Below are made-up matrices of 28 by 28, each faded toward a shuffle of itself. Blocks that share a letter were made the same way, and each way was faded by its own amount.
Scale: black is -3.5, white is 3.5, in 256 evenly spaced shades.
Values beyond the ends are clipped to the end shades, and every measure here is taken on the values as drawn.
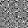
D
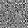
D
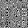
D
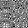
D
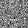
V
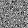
V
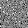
V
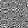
D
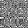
D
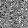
V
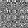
D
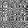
D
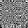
D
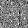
V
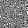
V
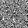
V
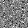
V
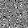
V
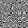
D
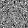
V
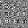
D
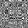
D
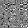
D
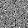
V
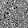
V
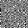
D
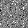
V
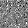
V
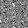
V
